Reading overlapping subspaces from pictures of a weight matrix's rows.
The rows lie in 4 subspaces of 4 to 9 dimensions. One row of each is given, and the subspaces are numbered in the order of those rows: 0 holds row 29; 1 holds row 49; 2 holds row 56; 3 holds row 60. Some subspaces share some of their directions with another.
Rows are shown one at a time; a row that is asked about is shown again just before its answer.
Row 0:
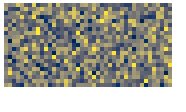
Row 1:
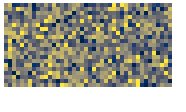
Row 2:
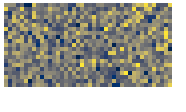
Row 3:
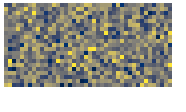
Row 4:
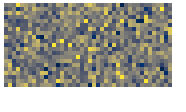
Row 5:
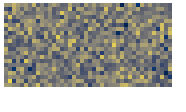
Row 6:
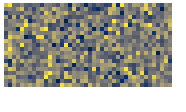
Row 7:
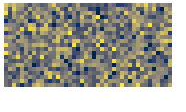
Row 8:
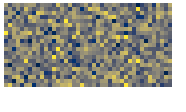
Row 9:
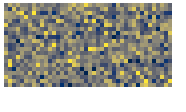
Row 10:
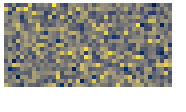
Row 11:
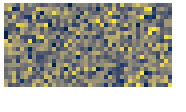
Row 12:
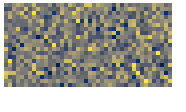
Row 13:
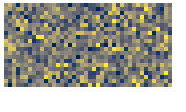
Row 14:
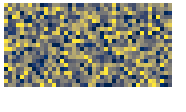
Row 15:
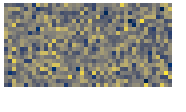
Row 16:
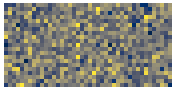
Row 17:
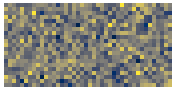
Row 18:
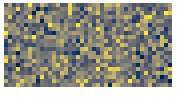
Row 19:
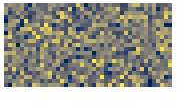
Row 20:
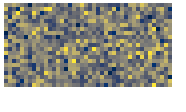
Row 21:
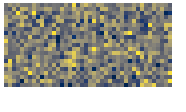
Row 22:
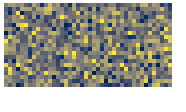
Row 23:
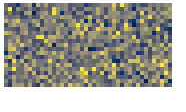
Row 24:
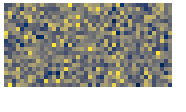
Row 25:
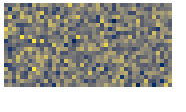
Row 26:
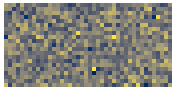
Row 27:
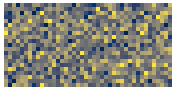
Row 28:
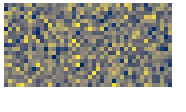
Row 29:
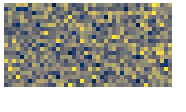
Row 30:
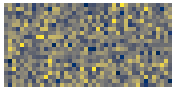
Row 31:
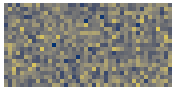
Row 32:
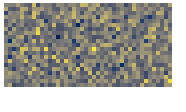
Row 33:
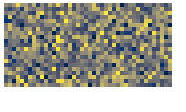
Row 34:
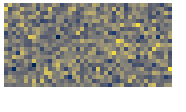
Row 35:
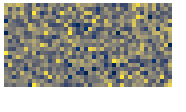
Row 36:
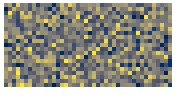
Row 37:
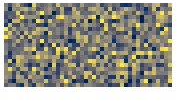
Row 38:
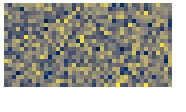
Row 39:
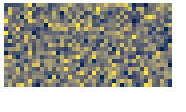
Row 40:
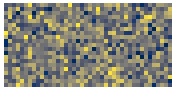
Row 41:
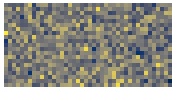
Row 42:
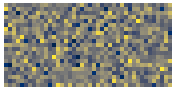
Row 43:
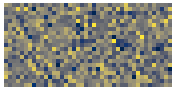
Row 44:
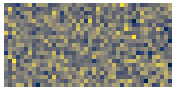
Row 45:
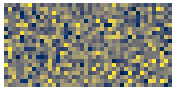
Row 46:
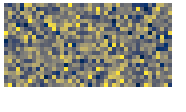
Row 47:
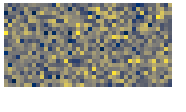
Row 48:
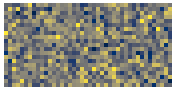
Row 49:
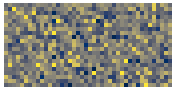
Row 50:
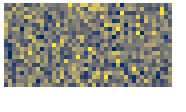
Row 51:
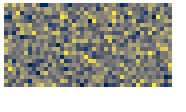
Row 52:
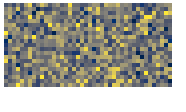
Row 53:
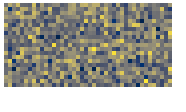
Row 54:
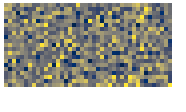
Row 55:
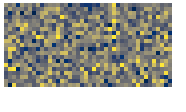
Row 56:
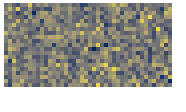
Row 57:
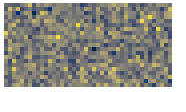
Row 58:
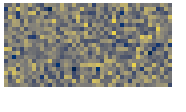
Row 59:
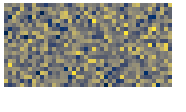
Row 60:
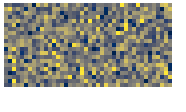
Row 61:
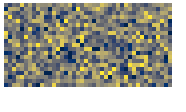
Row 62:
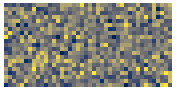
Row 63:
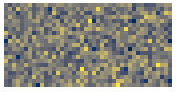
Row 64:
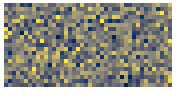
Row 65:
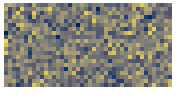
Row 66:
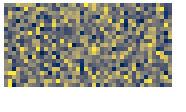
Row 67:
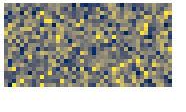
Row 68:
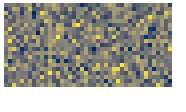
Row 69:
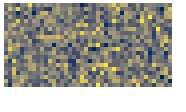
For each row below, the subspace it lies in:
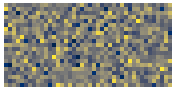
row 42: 3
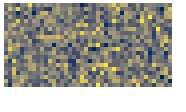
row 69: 2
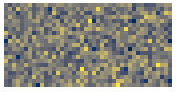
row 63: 0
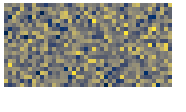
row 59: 3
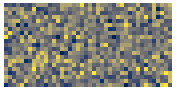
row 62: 3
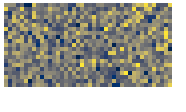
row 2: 1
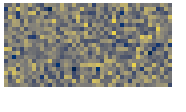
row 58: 0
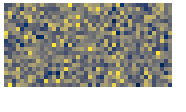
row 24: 0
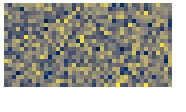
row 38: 0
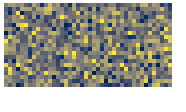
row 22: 3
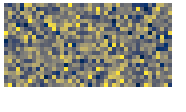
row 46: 0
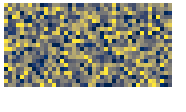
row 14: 3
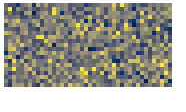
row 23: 3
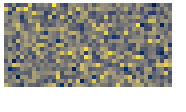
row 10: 0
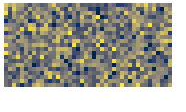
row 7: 3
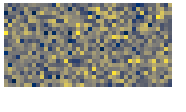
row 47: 1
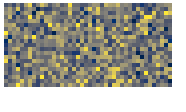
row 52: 2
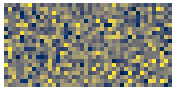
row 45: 1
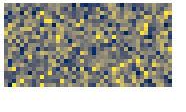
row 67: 1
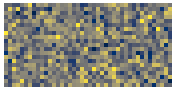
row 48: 2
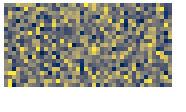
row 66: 1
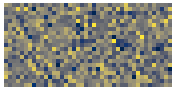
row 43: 0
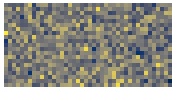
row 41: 0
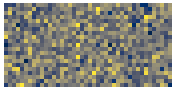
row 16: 3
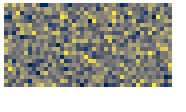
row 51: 3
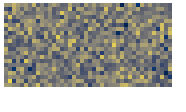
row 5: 3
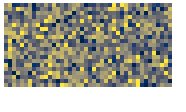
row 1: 0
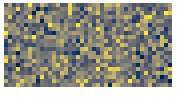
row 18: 2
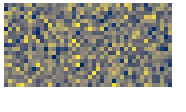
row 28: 3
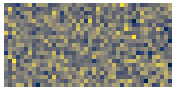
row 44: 1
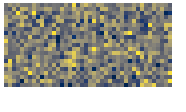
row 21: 1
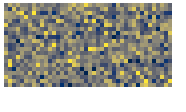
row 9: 1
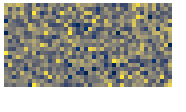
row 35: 3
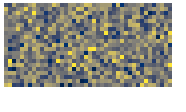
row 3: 0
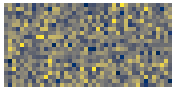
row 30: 0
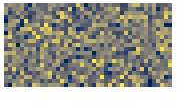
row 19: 3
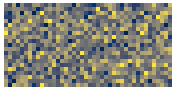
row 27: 1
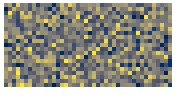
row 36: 0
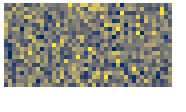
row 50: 0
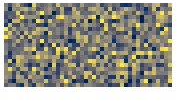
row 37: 1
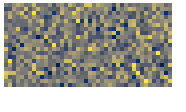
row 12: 0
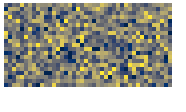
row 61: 0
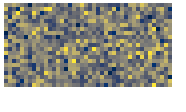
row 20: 2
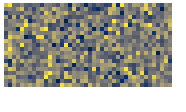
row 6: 0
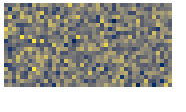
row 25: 3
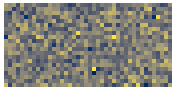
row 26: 1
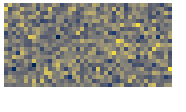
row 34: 2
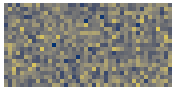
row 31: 0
